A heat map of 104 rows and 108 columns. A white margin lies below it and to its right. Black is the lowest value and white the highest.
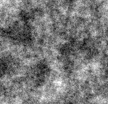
Odd rows or columns: none. Histogram: bell-shaped. Mirror symmetry: none. Grain: blotchy.
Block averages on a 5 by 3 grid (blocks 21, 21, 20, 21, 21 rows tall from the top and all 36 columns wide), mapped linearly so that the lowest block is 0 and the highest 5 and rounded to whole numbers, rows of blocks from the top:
334 / 032 / 321 / 234 / 453
